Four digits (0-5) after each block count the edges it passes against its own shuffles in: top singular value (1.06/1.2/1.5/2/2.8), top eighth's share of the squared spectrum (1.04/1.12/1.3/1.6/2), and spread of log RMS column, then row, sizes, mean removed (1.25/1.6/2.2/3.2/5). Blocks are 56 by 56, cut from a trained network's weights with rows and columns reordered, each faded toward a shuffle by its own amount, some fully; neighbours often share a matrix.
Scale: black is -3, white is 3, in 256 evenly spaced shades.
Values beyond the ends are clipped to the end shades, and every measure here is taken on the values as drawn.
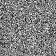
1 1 0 0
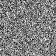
0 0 0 0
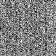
2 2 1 1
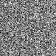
2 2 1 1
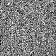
2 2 0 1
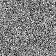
0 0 0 0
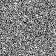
0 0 0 0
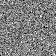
0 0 0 0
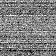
4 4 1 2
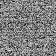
1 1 0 0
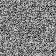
1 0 0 0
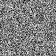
3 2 0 1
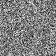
2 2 0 0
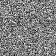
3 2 0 0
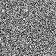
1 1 0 0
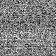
2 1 0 0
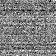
3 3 0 1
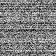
4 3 0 2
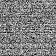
3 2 0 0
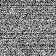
3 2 0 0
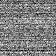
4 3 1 2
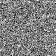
2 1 0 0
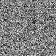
2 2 0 0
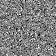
2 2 1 0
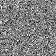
2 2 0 1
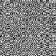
4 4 1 3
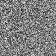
2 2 0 0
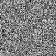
3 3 0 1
